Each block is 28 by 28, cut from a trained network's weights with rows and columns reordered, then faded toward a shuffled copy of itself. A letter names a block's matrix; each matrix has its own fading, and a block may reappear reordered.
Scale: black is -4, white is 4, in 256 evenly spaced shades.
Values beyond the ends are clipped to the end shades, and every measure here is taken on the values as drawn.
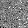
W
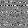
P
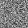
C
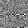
P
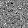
W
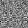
C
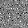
W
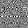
P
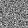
C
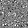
W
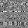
P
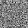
C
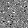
W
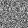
C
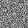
C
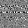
P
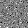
W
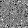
W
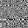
P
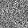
C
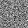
C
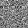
C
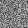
C
